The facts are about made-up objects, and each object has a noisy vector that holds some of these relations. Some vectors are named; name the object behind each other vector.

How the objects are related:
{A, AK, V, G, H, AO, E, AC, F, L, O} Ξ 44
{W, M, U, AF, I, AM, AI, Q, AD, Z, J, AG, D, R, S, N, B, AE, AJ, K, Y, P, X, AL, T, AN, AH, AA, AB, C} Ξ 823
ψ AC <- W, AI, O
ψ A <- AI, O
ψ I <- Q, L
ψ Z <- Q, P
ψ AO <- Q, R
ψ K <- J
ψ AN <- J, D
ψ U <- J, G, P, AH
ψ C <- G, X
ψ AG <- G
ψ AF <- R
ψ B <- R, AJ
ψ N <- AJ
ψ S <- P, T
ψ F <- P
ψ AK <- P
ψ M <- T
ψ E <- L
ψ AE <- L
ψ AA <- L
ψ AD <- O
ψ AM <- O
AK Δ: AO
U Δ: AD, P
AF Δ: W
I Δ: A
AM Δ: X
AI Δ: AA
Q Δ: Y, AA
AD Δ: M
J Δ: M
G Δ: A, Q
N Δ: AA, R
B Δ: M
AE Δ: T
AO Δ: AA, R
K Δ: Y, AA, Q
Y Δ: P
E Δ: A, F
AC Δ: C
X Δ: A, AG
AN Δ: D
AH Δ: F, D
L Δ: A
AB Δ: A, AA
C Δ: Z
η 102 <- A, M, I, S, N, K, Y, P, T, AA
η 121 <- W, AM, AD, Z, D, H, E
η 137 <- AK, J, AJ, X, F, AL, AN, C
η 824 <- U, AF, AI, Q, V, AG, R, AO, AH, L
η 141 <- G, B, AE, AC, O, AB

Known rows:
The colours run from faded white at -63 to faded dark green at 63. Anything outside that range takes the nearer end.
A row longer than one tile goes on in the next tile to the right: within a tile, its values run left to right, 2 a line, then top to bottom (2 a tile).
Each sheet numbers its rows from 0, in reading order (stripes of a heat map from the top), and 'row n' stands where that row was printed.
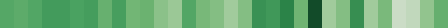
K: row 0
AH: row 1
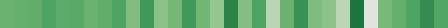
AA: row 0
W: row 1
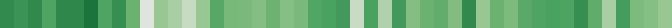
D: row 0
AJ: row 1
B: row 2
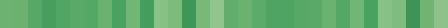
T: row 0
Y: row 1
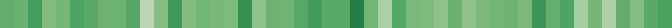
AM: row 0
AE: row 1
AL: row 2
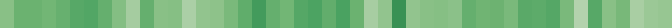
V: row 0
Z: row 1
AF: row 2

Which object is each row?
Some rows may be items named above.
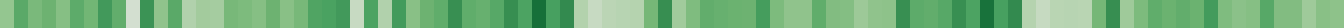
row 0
R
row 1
AJ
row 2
AN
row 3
AG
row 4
AN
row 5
AG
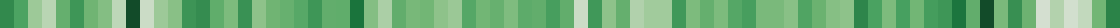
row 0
O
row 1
AB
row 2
Q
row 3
A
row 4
J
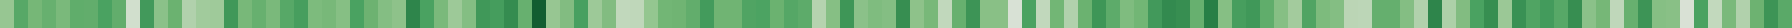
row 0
Q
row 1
A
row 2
U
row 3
H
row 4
AI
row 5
P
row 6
X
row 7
AI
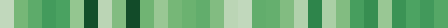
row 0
G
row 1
X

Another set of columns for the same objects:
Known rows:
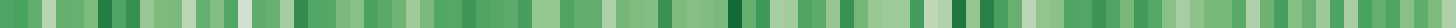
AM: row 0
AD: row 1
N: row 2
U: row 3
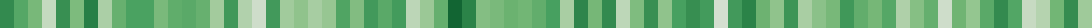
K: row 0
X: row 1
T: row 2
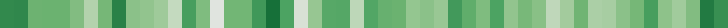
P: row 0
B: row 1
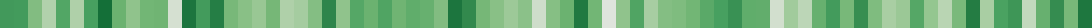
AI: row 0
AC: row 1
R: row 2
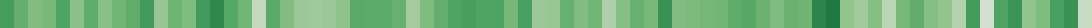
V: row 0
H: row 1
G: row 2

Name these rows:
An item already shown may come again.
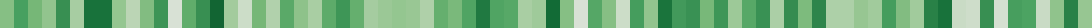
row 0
O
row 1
D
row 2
AB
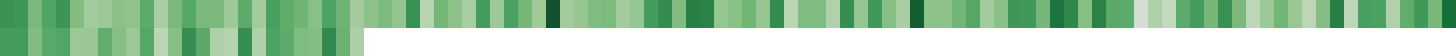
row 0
U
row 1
J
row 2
J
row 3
R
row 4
AH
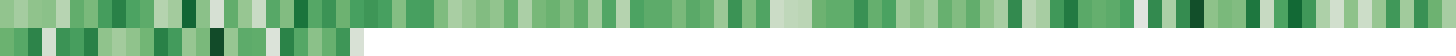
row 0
D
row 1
U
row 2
AJ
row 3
W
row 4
C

